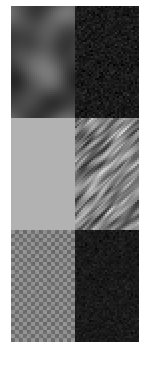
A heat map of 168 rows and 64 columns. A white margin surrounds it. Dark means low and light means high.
It is made of 3 by 2 panels. Panel 1,1: low, smooth. Panel 1,2: very low, fine-grained, faint in contrast. Panel 2,1: high, flat. Panel 2,2: middling, slanting up to the right, strong in contrast. Panel 3,1: middling, checkered. Panel 3,2: very low, fine-grained, faint in contrast.
